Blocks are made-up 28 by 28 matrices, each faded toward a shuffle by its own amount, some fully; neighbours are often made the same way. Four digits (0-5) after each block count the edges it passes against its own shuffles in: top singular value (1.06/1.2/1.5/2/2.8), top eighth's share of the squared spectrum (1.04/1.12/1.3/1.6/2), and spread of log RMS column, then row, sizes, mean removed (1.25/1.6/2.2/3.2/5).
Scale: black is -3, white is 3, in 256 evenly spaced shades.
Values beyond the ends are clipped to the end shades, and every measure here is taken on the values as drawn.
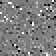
0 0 0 0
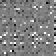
3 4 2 1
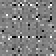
3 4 1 2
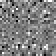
3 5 2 2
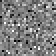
0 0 0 0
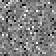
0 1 0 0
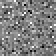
0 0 0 0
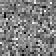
0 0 0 0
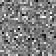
0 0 0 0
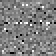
2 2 0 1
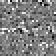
1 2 0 2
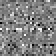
2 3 0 2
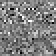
1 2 0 3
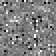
0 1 0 1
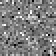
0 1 0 1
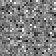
0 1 0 0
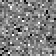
0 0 0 0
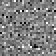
1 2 0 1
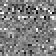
2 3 0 3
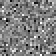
0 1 0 0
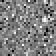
2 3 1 0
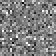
2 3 2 1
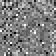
3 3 0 1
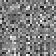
3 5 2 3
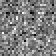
3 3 1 1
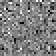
2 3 1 1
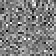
3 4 1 1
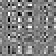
4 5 3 3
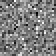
1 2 0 0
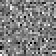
2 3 0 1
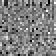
2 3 0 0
